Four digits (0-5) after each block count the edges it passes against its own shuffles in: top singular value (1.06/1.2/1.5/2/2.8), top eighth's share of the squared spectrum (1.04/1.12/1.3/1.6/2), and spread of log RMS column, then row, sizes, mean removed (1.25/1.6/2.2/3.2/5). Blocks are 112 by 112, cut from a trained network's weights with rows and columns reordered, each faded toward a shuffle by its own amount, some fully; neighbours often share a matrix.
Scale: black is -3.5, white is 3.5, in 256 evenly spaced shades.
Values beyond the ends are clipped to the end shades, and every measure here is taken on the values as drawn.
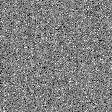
0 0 0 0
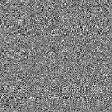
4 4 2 3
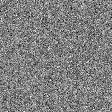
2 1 0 0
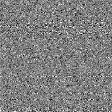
2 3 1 3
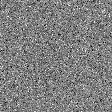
0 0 0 0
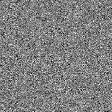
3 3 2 2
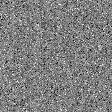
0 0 0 0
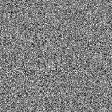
3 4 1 2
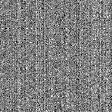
4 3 1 2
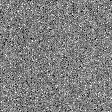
1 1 0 0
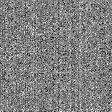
3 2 0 2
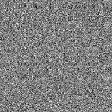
3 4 1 2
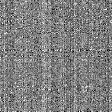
4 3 1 3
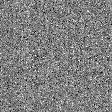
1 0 0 0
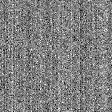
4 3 1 2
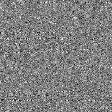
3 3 1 3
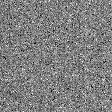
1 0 0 0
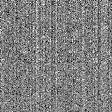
4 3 1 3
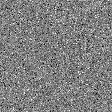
0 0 0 0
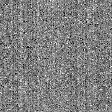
3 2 0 2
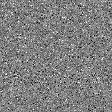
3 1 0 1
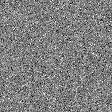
0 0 0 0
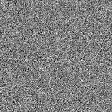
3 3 0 1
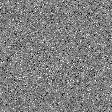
2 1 0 0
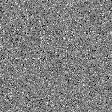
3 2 1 1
